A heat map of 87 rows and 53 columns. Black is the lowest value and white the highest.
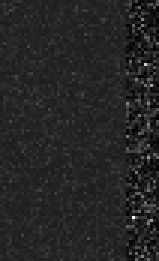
No regular stripes run through it. The left part is calmer, up to a seam about 80% of the way across. No overall slope runs across the table. The grain is fine, like static. The values are skewed, with a long tail toward high values.
